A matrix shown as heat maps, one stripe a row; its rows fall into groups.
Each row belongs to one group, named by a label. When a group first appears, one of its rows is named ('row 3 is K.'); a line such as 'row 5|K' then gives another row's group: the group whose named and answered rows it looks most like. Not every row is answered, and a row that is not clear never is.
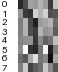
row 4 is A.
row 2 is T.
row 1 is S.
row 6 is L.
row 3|T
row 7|T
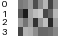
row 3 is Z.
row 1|L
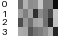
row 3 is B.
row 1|A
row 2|L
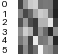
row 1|S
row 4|B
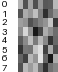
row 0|A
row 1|Z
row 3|T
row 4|L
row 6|L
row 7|Z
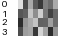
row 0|A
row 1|L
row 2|Z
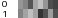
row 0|S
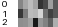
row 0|Z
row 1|L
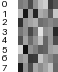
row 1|A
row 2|Z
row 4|B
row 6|T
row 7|B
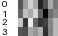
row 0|Z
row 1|Z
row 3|L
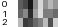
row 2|A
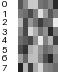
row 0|Z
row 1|S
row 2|A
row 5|L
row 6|L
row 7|B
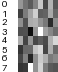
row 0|B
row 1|Z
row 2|L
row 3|S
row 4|A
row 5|B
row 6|S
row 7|L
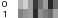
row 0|T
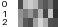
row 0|Z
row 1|B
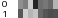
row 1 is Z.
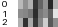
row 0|A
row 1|A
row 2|A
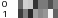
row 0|T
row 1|B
